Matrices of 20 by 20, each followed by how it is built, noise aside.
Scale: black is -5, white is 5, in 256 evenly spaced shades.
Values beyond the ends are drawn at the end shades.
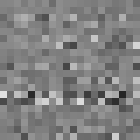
uneven rows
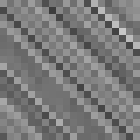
Toeplitz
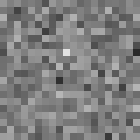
noise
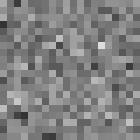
noise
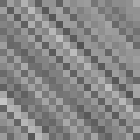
Toeplitz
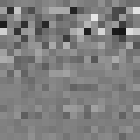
uneven rows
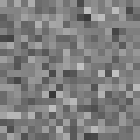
noise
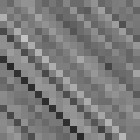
Toeplitz
